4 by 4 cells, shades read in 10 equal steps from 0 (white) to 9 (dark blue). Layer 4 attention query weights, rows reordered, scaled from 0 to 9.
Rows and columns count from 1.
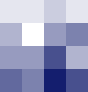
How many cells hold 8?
0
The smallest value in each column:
1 0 2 1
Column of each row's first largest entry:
3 4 3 3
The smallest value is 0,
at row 2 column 2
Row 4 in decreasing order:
9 7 6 5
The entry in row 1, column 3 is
2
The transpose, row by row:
1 3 4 6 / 1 0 4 5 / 2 4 7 9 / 1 5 3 7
